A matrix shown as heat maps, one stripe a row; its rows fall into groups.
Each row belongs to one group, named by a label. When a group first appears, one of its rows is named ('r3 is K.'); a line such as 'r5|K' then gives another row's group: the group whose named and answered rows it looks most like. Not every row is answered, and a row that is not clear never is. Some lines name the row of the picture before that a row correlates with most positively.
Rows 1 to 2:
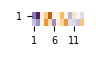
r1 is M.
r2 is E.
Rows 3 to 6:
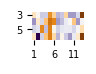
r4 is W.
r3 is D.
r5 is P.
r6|D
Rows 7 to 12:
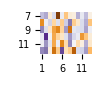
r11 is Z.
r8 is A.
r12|E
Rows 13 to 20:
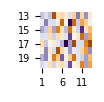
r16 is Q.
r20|Q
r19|E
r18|M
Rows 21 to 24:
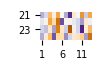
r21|Q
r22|P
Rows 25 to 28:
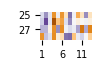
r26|Z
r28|A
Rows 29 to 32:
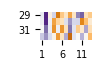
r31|Z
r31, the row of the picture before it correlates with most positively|25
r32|D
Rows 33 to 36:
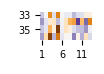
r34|E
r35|P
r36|P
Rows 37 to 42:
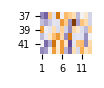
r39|A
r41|Z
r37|M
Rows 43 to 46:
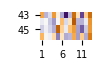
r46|A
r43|A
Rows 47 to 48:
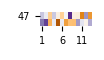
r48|M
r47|Q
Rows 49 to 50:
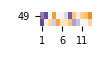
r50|P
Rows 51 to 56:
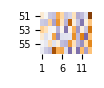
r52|D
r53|A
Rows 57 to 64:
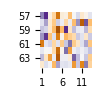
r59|W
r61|A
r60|M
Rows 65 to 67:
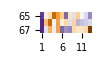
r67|Q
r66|P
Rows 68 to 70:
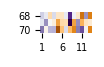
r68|Q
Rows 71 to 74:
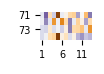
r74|P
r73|Q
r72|Z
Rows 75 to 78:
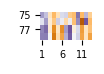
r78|Z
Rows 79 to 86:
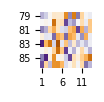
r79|M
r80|W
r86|W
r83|P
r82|D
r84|W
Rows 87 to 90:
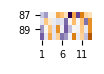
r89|Q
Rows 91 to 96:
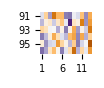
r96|E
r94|E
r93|A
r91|W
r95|D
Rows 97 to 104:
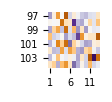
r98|W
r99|P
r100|A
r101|P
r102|Z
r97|P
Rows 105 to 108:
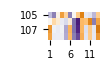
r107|A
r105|E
